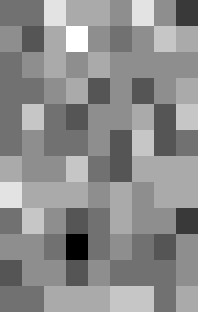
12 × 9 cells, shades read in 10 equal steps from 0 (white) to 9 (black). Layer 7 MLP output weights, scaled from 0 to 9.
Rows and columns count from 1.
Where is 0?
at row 2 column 4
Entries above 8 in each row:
0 0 0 0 0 0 0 0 0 1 0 0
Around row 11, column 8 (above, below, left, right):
6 5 5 4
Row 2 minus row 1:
-1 1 2 -3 1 1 3 -2 -4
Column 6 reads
4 5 4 4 4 6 6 3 3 4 5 2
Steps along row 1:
same down up same up down up up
